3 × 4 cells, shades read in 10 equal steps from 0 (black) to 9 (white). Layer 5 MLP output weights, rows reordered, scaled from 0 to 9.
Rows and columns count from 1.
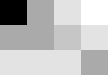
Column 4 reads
9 8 6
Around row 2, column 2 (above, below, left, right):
6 8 6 7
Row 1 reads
0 6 8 9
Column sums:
14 20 23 23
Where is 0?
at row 1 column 1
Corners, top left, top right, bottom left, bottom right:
0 9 8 6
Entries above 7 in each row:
2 1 3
